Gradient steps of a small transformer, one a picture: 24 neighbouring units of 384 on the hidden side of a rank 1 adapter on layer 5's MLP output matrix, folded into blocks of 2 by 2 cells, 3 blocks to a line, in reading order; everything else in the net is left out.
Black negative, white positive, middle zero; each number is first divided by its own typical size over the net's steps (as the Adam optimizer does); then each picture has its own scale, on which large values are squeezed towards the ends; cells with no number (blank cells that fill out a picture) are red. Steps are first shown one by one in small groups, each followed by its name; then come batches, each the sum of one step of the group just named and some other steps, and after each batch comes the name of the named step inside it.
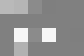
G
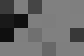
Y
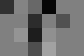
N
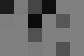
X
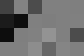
Y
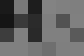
Y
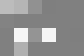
G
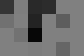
X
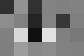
G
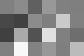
Y
